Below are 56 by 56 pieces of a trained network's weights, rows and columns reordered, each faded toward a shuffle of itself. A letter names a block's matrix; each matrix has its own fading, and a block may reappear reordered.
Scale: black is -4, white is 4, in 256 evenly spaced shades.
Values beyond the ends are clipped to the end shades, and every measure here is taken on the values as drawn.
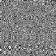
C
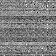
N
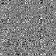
C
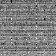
N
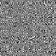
C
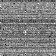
N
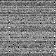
N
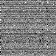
N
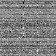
N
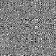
C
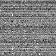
N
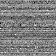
N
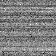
N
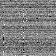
N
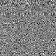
C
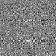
C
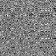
C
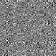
C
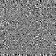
C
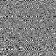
C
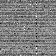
N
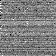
N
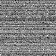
N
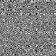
C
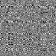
C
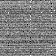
N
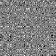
C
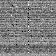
N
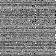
N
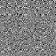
C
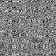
C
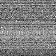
N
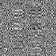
C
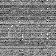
N
